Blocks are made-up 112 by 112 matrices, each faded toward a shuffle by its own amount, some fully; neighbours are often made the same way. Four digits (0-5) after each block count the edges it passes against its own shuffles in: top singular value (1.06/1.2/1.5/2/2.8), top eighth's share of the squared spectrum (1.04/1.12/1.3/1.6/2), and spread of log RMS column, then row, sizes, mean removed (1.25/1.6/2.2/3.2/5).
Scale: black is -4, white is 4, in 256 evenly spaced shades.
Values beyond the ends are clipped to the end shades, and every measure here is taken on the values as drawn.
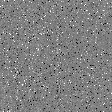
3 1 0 0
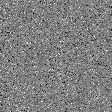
0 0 0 0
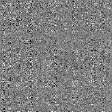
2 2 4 3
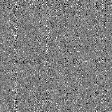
2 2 3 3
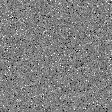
0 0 0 0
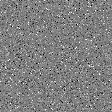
2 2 0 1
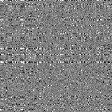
5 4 2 3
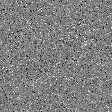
2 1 0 0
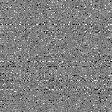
4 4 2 3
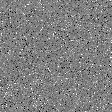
0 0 0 0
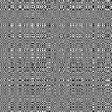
5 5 4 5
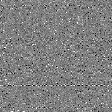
4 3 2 2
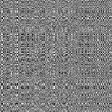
5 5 4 4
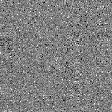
4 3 1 1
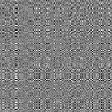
5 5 4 4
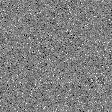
1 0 0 0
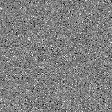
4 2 1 1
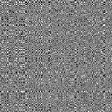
5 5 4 3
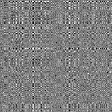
5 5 4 4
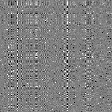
5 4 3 3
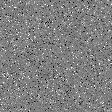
0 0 0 0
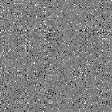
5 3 2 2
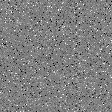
2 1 0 0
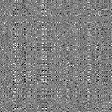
5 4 3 3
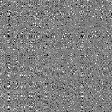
4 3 2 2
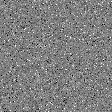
3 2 0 0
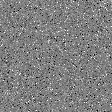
1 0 0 0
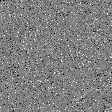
0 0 0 0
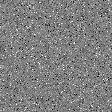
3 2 1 0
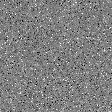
0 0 0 0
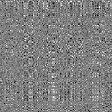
5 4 3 3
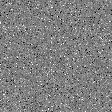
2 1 0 0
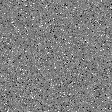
0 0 0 0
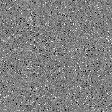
3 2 1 1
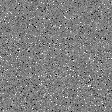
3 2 0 1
